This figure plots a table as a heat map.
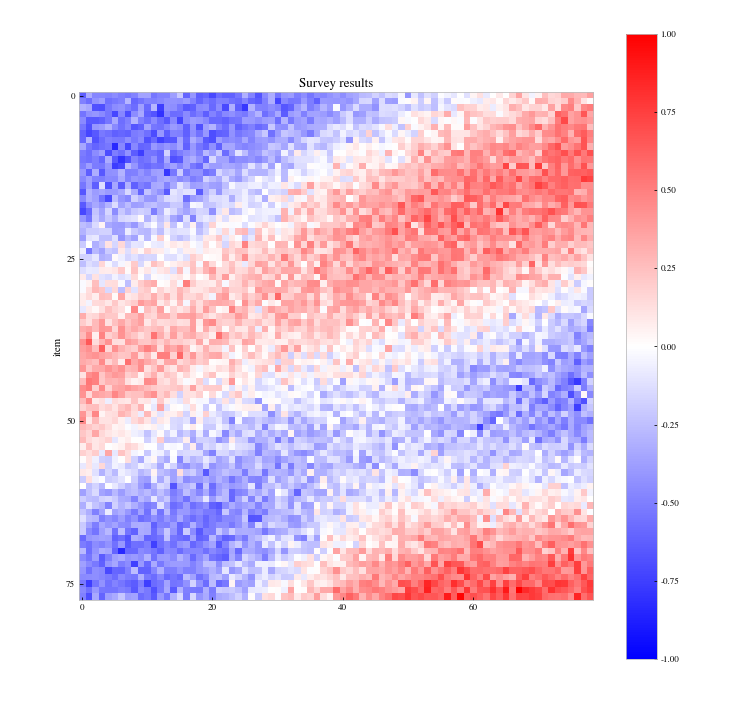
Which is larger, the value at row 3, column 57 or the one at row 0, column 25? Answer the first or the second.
the first
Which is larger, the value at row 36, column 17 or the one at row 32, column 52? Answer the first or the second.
the first
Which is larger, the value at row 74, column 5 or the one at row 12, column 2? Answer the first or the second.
the second
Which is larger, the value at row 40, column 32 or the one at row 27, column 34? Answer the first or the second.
the second
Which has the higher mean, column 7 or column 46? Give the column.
46
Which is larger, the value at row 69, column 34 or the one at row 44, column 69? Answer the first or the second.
the first
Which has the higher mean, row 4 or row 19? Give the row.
19
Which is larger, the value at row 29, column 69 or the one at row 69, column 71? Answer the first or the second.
the second
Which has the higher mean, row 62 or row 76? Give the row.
76
